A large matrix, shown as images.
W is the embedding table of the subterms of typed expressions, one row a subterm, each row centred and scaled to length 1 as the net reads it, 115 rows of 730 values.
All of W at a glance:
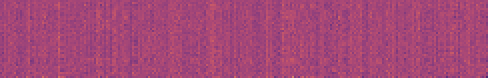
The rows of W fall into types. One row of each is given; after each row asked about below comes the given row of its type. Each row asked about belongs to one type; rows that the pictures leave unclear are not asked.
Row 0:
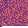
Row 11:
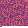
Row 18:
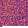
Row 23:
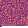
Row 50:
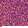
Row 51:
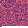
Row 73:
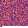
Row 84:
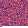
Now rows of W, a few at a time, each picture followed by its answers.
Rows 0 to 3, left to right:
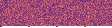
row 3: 50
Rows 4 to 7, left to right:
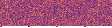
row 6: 11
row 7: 0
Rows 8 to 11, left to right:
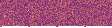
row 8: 11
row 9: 50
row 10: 73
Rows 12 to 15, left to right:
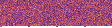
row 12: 50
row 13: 18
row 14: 11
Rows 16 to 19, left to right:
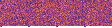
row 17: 0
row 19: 0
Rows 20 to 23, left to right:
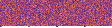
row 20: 23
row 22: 0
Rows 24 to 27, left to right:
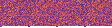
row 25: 0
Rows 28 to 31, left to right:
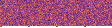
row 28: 18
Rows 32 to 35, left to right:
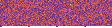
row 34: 0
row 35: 73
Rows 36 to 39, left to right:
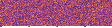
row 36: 18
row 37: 11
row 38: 11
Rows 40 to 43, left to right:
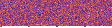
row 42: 0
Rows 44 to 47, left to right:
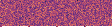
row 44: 18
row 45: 84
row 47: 23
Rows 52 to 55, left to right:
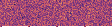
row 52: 18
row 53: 11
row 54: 73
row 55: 50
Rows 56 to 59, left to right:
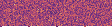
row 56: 0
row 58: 0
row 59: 50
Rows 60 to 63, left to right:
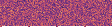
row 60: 84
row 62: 0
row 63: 84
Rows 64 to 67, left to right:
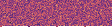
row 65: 51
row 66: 50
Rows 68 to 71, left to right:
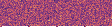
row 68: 84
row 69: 23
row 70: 51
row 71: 23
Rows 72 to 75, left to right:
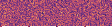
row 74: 51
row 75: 73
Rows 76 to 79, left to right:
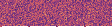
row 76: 50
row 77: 73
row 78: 23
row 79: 50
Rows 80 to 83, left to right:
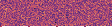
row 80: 50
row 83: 51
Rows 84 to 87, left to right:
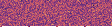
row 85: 73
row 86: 50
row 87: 0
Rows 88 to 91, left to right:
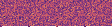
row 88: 0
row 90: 84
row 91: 0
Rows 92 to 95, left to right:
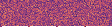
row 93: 84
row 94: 84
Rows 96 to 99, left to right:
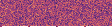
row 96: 18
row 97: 18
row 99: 11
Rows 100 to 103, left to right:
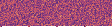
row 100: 73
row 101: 50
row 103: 23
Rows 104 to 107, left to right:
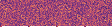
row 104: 50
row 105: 23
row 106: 50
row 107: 11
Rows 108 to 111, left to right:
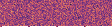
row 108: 18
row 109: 51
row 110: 18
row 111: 23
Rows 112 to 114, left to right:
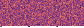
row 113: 51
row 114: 73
